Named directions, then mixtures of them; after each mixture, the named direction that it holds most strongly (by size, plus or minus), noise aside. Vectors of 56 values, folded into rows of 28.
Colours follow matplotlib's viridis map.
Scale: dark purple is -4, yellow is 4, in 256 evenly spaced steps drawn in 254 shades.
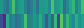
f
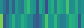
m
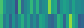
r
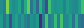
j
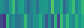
f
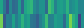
m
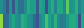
m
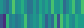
f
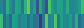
j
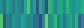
m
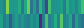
j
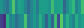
f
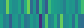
j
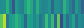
f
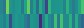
j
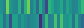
j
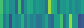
r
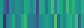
m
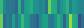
r
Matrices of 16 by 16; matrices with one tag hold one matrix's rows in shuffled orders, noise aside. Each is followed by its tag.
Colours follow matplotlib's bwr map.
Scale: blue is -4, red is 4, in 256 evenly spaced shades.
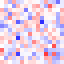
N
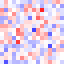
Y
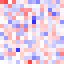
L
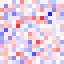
Y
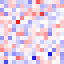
Y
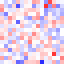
N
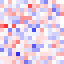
L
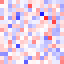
N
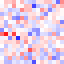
L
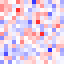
Y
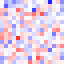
Y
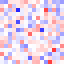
N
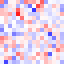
Y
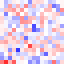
L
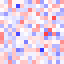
N
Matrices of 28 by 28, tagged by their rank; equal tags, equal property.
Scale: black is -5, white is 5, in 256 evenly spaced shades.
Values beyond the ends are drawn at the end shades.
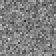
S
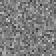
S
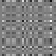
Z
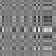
Z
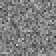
S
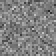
S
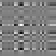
Z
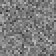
S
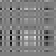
Z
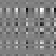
Z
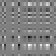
Z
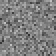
S
